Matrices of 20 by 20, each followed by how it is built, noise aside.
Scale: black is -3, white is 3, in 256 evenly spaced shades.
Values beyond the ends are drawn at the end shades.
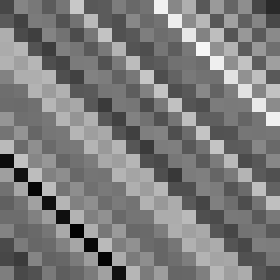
Toeplitz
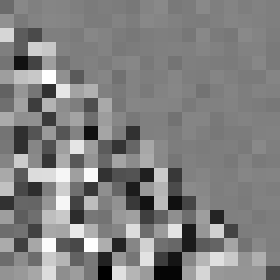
lower triangular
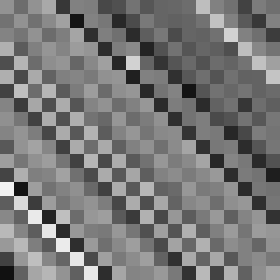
Toeplitz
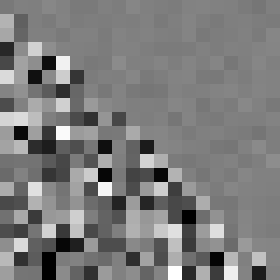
lower triangular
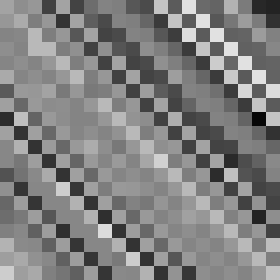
Toeplitz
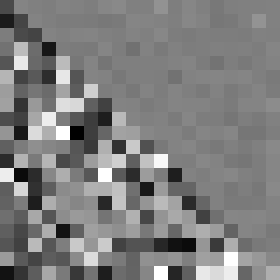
lower triangular
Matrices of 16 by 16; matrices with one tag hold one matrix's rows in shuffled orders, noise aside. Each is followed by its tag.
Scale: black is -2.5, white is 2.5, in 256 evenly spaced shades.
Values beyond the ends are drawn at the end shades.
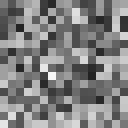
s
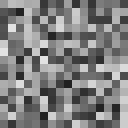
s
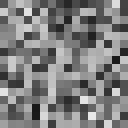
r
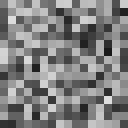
r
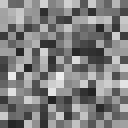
s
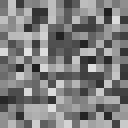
r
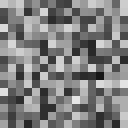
s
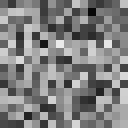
s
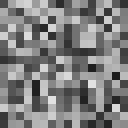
r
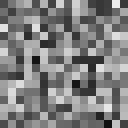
s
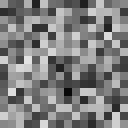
r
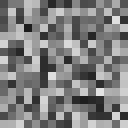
s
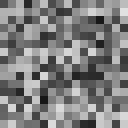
s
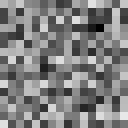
s
